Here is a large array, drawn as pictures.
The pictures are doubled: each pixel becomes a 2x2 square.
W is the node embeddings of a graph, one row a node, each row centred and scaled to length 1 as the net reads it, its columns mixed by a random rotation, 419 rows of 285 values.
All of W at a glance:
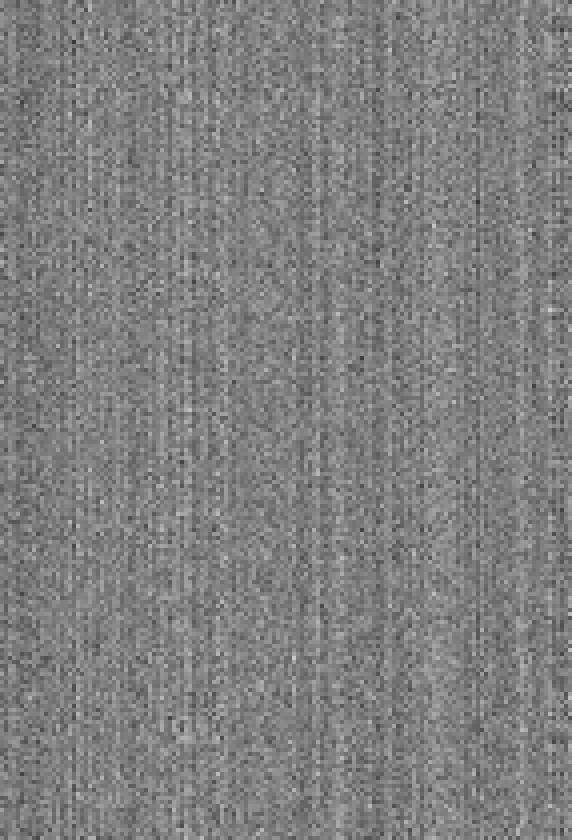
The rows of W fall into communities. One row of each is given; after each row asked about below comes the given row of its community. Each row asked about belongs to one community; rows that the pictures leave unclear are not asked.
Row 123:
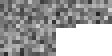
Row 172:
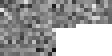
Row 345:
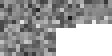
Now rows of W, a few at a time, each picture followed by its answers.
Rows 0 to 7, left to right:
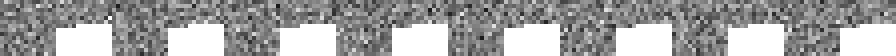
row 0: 172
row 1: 172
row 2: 172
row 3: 345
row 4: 123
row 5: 345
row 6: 172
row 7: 345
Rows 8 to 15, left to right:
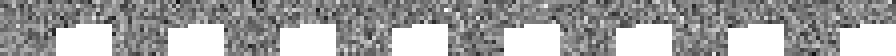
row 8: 123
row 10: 345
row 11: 123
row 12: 172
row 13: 123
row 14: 123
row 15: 172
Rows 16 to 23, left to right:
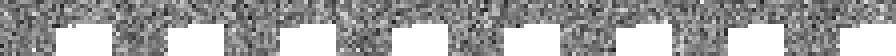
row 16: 172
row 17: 172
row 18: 172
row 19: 172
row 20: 345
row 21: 345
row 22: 123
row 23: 172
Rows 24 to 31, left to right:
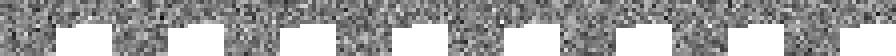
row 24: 345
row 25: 345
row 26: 123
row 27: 345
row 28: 345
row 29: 172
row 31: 172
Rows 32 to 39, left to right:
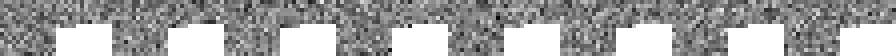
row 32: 172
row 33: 123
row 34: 123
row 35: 172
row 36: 345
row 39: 172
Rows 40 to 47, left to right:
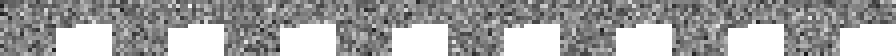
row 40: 345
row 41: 172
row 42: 345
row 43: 345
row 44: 172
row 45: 172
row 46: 123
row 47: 123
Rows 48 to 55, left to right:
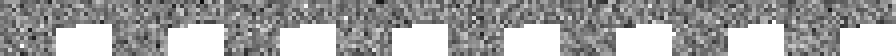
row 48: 123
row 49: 123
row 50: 123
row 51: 123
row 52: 123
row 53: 345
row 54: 345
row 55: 123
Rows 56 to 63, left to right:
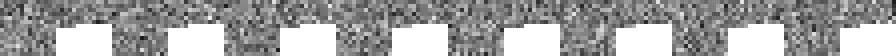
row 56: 123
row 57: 172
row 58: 345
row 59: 172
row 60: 123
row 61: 123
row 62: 172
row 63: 172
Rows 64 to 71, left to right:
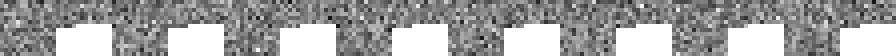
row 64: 345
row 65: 123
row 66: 172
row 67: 123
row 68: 123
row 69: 123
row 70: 345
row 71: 123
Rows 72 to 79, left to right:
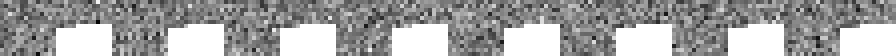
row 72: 123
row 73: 123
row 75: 172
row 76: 172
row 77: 123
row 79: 123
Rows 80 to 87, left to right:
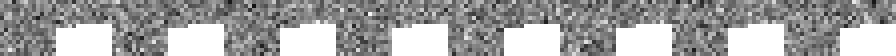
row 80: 172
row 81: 172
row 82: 345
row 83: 172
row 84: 123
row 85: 345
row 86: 345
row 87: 123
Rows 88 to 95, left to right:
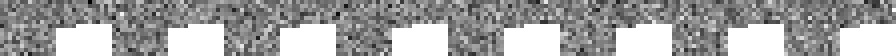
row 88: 123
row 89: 172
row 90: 123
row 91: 172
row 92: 123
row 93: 345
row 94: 123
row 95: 123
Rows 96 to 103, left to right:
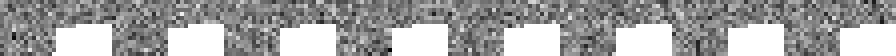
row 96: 172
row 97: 172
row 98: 123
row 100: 172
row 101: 172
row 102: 172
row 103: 123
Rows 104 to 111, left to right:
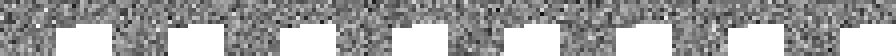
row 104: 345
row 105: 123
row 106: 172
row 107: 345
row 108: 172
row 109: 345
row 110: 123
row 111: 123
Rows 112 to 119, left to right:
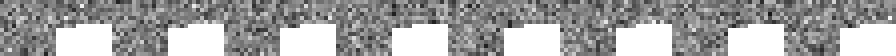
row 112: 123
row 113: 345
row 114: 345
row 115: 123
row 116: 123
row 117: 345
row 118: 123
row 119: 345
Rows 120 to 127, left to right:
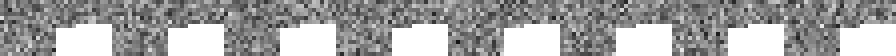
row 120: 345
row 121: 123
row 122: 172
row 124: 172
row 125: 172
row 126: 123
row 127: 345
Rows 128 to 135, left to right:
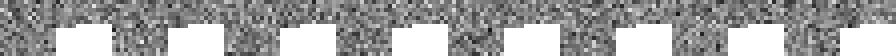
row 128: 172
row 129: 345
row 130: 123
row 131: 172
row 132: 172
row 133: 172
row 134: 123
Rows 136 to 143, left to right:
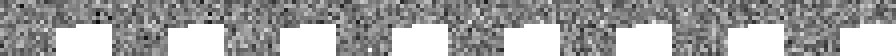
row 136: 123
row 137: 123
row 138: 123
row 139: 172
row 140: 345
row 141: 345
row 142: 123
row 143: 345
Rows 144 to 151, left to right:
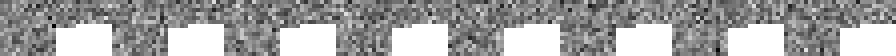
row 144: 345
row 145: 345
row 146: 123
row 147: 172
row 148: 172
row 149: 345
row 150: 123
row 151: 172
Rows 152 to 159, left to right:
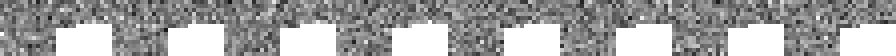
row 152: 345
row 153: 123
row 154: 345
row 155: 345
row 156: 172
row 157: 123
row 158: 123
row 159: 123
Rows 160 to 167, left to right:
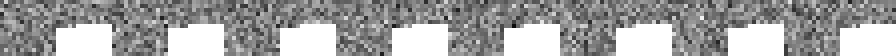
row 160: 172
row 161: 345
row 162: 345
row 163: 123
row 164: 345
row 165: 172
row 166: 345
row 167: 172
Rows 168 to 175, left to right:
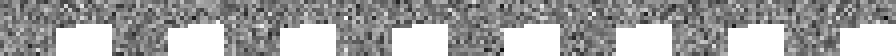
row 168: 123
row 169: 172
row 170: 123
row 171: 123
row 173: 172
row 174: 123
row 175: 345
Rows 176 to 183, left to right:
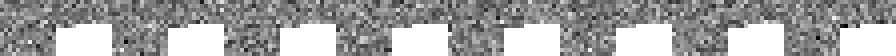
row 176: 345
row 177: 123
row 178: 345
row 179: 345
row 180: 345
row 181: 172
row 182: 345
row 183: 123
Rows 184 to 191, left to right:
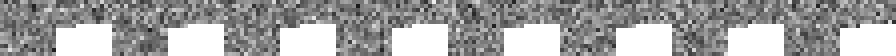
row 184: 345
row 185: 345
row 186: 345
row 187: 123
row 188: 172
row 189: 345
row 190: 172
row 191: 172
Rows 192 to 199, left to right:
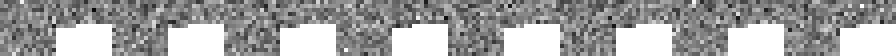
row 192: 345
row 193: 345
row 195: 123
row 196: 172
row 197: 345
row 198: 345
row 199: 123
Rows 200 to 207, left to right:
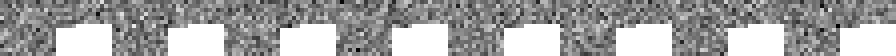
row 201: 172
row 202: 123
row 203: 345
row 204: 123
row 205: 123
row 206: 172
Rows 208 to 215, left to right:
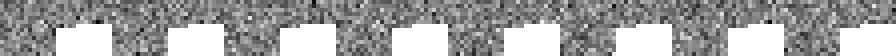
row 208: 123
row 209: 172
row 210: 123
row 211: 123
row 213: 172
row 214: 123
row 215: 172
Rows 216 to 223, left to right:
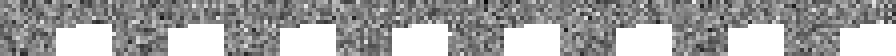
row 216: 123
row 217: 345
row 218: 123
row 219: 345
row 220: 345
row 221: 123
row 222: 345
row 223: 172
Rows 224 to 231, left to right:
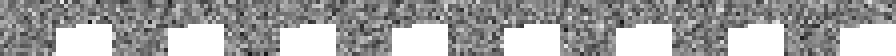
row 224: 172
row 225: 345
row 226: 172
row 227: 345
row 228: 123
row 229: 123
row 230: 345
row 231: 172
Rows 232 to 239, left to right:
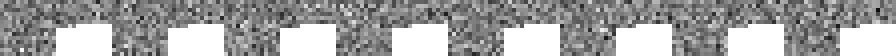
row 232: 172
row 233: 123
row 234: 123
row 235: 345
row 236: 172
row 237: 123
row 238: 123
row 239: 345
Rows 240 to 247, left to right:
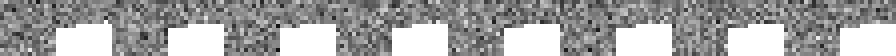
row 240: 172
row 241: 123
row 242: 345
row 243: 345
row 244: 123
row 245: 345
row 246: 123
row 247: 345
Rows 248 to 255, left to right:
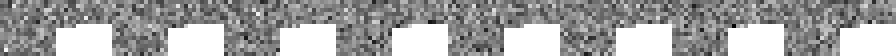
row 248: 123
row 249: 123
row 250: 172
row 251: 123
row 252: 345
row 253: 172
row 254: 123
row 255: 123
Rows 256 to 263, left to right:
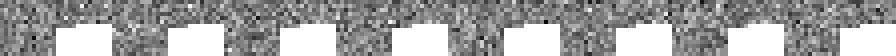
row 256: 123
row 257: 123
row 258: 172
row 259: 345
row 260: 123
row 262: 345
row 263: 345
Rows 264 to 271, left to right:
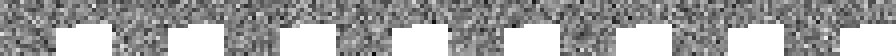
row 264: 345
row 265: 345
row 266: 123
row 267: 123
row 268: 345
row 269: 172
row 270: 172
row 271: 123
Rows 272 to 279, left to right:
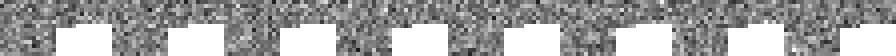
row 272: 345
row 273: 345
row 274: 123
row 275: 345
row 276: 123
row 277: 345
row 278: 345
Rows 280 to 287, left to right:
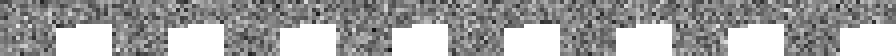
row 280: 123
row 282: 172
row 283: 345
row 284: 123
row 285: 172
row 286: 123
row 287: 172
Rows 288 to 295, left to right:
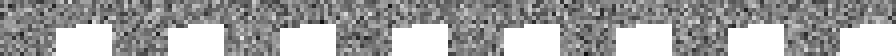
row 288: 172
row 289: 345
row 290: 123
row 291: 172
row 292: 123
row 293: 172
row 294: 123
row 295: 172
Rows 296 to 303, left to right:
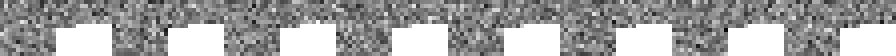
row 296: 345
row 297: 123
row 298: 345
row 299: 172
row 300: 345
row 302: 345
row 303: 123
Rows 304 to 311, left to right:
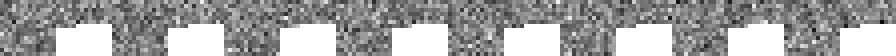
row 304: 345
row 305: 172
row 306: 172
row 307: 345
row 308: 123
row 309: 123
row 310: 345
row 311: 123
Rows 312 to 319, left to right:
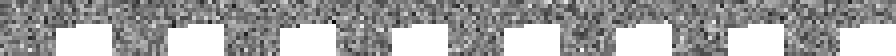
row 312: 123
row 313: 123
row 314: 172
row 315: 123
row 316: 123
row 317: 172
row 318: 123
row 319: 172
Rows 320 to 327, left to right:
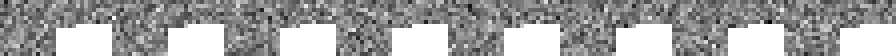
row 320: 123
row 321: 345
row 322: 123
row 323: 172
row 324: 123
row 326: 123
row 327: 123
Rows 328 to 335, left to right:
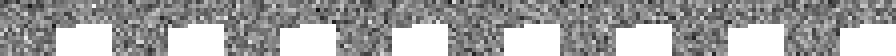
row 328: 345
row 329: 345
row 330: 345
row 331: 345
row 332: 172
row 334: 172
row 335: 123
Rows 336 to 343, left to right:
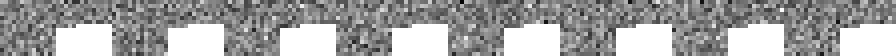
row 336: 172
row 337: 172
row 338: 123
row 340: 123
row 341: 123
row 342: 345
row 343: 123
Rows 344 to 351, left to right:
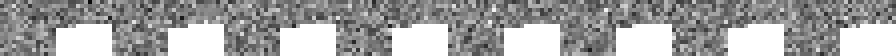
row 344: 123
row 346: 345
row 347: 345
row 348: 345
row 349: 345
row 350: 345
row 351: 172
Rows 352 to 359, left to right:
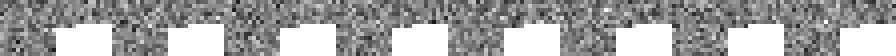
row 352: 345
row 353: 345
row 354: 172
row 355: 123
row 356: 345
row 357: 345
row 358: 123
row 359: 123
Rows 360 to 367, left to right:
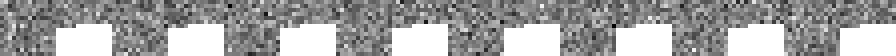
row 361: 345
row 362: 172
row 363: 172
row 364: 172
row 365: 345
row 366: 172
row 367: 123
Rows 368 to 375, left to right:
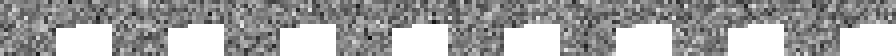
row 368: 123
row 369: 123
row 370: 123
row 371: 123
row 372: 345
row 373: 172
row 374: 345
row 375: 345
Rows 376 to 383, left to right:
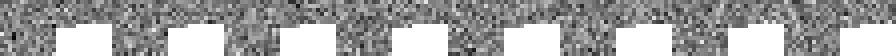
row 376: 345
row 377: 123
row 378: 345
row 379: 172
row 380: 172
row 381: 123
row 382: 345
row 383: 172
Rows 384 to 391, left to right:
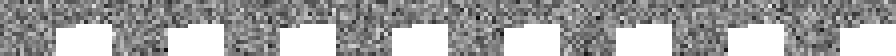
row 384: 172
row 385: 345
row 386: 123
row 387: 123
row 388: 123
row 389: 172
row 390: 172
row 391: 345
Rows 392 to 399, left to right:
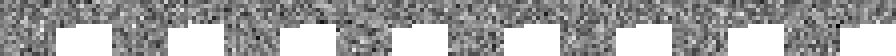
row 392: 123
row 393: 172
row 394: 123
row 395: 345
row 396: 123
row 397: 123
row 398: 123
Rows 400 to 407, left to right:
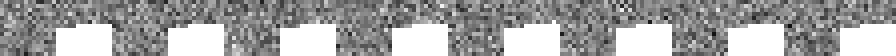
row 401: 123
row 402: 345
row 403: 345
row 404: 172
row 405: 172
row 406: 172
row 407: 172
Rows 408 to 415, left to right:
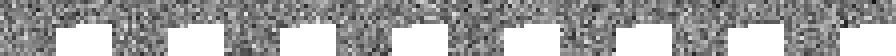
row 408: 345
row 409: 172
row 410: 172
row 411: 172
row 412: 172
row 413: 345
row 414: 123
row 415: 123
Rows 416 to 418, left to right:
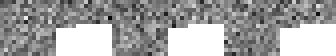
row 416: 123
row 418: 172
